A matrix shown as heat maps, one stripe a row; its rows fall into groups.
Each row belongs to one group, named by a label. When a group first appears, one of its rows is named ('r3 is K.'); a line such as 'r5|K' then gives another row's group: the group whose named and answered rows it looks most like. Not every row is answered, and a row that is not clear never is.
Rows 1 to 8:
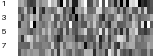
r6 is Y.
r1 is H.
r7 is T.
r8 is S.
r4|T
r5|H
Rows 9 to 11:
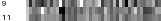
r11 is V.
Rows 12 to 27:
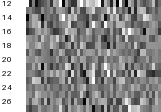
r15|S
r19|H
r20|Y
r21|S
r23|S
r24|Y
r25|S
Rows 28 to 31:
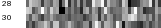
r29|V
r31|S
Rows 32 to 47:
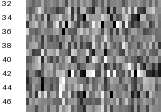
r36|V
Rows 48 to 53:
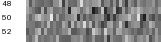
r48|V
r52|S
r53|Y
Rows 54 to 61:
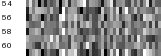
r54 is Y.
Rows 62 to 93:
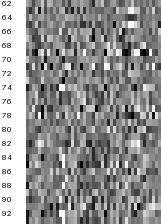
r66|T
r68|H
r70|V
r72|T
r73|V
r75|Y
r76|Y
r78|T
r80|H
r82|Y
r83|T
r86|H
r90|T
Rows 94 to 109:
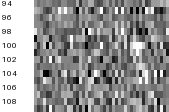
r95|H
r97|H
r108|Y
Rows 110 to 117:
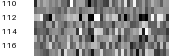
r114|H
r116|T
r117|H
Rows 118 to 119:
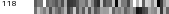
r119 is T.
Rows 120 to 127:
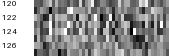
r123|T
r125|T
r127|H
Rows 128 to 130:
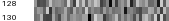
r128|T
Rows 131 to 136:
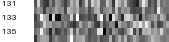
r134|Y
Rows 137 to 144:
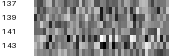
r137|Y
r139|T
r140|S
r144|H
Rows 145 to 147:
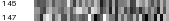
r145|T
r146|T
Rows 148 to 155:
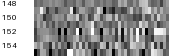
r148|Y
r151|Y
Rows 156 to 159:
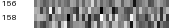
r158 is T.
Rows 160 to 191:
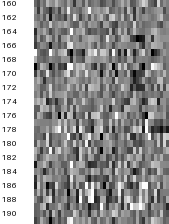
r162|S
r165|T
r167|V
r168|V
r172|T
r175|S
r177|H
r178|H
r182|Y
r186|Y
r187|Y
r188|Y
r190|S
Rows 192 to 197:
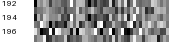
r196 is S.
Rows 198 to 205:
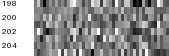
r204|Y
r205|H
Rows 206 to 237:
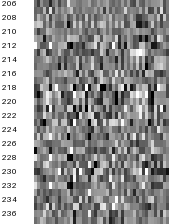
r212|V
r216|H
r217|S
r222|Y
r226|H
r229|S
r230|H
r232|V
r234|H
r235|S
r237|S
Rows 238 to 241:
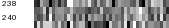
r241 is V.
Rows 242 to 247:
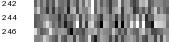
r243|Y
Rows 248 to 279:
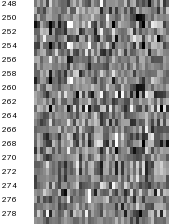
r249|T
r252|S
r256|V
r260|T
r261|H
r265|T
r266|H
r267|H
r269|T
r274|S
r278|T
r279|H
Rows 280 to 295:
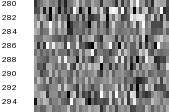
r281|S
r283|V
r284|V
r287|Y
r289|T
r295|T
